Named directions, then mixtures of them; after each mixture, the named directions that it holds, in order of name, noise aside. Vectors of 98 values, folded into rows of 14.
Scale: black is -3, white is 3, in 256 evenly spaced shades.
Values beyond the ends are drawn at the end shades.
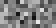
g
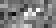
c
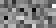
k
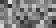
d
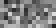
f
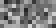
f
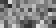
d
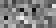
k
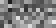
d, f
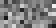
d, f, k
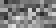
c, f, k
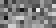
c, f, k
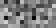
f, g, k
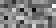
k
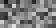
c, d, f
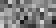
d, g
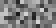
g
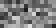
c, f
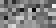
c, f, k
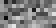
c, f, k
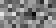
c, d, g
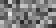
d, f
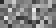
d, g, k
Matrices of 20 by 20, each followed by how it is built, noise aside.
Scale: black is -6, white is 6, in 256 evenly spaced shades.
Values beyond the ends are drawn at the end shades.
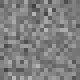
noise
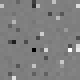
sparse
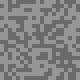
noise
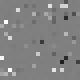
sparse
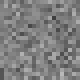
noise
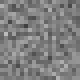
noise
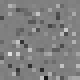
sparse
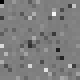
sparse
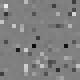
sparse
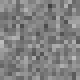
noise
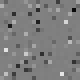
sparse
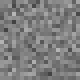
noise
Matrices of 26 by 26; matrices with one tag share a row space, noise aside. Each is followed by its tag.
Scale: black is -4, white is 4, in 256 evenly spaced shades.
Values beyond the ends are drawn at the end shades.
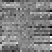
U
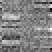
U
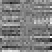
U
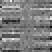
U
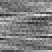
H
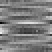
H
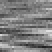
H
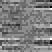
U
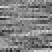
H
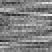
H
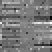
U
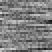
H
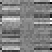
U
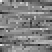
H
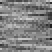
H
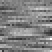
H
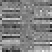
U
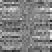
U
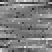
H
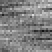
H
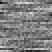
H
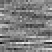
H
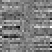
U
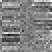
U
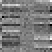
U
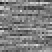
H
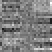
U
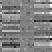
U
